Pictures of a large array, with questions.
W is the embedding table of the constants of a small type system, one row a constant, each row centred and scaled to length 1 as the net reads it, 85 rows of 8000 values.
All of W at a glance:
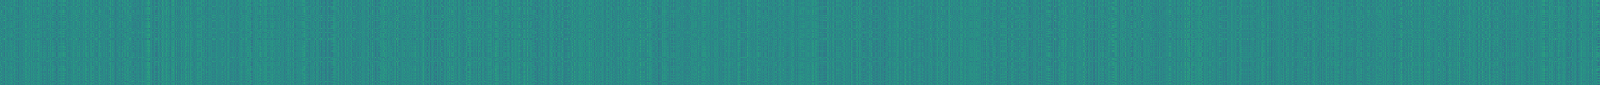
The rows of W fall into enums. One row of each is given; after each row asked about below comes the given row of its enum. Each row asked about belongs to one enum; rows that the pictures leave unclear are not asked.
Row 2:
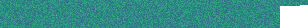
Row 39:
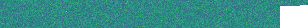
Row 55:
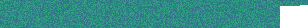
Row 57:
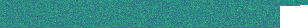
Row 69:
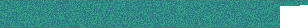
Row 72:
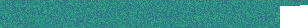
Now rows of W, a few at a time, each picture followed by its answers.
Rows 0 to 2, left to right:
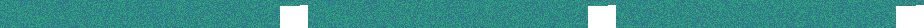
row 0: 69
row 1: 69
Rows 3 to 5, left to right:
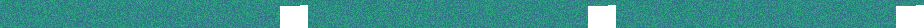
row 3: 72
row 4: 69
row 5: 69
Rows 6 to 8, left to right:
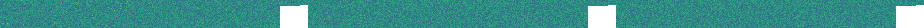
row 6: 39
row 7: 2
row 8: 2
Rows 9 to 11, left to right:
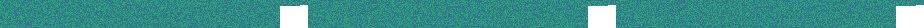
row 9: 2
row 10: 55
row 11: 55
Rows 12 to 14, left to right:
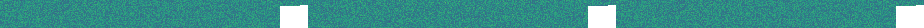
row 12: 55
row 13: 72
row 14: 55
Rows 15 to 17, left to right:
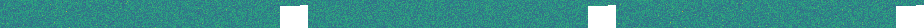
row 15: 39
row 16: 69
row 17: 39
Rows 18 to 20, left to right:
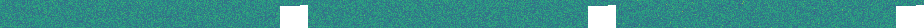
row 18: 72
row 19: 2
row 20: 39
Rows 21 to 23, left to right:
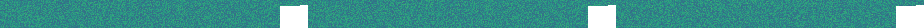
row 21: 69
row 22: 69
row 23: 2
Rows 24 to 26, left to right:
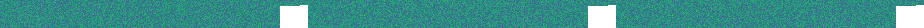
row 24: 69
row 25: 2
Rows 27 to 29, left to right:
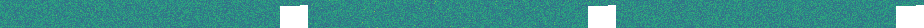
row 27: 2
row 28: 39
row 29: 69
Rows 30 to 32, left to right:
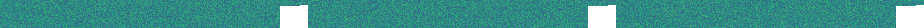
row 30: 72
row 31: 55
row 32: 57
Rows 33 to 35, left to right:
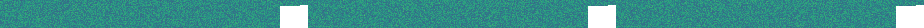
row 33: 55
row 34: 2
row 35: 2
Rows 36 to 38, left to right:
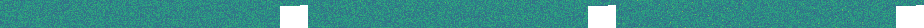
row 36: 55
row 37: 72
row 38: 39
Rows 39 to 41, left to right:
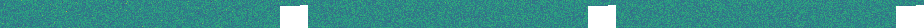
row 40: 72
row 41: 2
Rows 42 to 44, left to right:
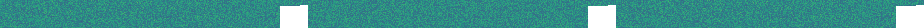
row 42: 72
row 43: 55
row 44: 72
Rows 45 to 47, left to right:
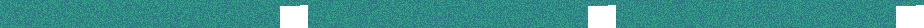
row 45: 2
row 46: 55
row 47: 69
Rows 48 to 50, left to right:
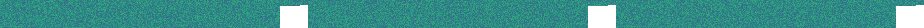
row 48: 72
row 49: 69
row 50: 2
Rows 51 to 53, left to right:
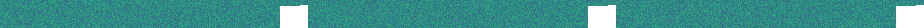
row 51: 2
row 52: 69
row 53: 55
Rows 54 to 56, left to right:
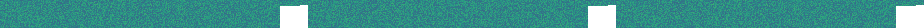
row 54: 69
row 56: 69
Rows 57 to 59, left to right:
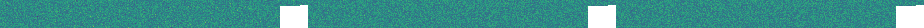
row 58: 2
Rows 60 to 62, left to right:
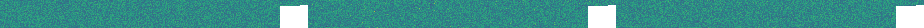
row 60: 69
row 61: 39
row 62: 72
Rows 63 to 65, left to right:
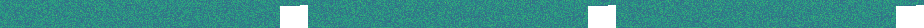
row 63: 2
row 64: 72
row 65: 72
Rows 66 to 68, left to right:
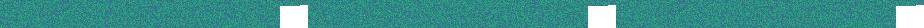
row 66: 55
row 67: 2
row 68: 55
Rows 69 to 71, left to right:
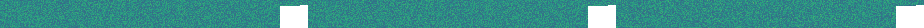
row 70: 69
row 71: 72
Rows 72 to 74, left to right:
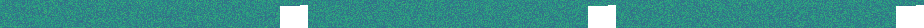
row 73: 69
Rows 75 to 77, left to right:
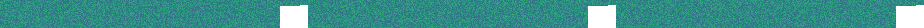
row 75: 55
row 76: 72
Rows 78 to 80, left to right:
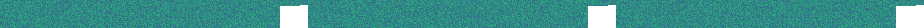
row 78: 55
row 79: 72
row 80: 55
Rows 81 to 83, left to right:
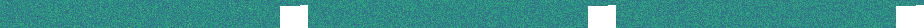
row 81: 57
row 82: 2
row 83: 55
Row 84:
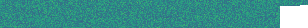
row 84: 72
